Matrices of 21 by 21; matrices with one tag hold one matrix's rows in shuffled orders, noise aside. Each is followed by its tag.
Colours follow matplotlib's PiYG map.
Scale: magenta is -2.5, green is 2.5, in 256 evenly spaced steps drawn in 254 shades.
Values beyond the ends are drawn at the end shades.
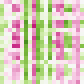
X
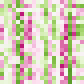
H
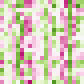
H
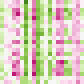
X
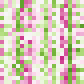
H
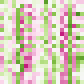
H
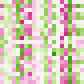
H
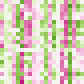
H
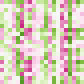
H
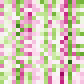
H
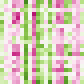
X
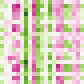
X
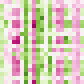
X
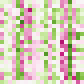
H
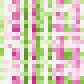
X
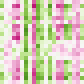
X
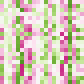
H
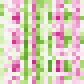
X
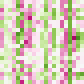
H
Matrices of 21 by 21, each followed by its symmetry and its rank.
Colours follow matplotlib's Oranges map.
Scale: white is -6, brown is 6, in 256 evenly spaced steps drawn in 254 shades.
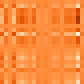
neither, rank one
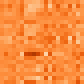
neither, rank three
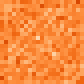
symmetric, full rank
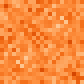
symmetric, full rank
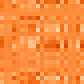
neither, rank two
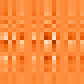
neither, rank one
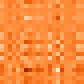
neither, rank two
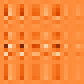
neither, rank one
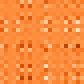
antisymmetric, rank two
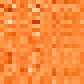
neither, rank three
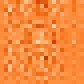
neither, rank three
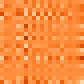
neither, rank two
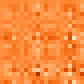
antisymmetric, rank two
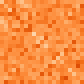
symmetric, full rank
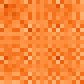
symmetric, rank three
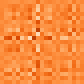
antisymmetric, rank two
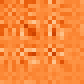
symmetric, rank three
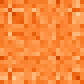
symmetric, rank three
